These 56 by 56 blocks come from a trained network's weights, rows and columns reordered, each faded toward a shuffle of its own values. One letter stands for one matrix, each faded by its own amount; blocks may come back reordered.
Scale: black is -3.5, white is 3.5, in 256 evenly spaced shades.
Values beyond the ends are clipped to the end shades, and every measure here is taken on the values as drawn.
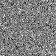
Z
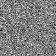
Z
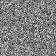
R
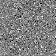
Z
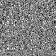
Z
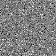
Z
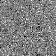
Z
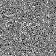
Z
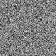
R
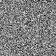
R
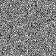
Z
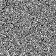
R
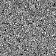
Z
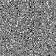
Z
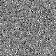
Z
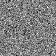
R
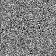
R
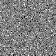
Z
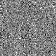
Z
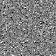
Z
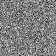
R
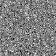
Z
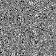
Z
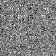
Z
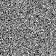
R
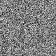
R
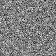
R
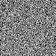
R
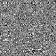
Z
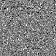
Z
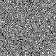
Z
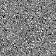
Z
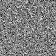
R
